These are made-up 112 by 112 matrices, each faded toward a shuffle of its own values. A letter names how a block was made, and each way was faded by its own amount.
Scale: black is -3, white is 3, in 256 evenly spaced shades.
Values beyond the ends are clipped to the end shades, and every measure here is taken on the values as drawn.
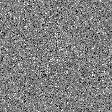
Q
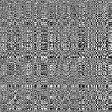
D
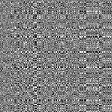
D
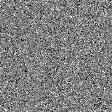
Q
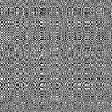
D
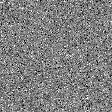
Q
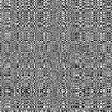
D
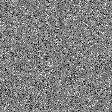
Q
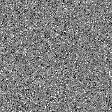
Q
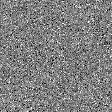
Q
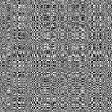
D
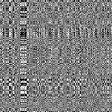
D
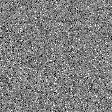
Q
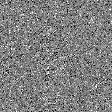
Q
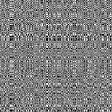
D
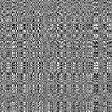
D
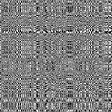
D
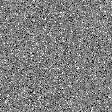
Q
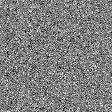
Q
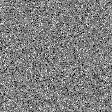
Q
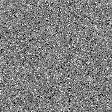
Q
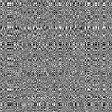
D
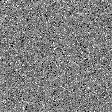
Q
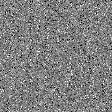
Q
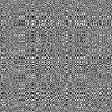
D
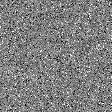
Q
